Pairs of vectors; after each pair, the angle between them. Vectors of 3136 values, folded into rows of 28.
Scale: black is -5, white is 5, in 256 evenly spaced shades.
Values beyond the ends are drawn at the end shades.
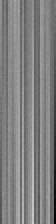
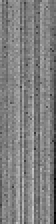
nearly parallel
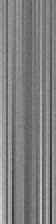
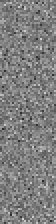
orthogonal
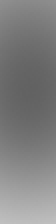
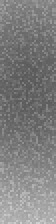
nearly parallel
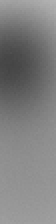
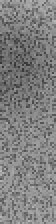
partly aligned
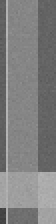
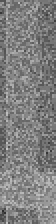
partly aligned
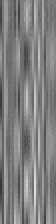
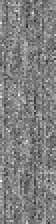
partly opposed
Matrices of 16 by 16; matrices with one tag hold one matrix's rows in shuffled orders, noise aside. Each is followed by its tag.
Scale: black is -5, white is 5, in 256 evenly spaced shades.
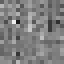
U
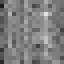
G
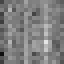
G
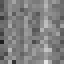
G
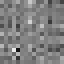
U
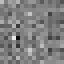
U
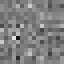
U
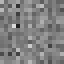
U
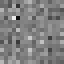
U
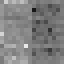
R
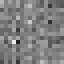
U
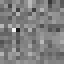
U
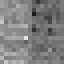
R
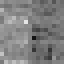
R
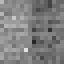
R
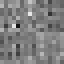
U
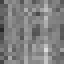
G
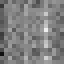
G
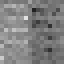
R
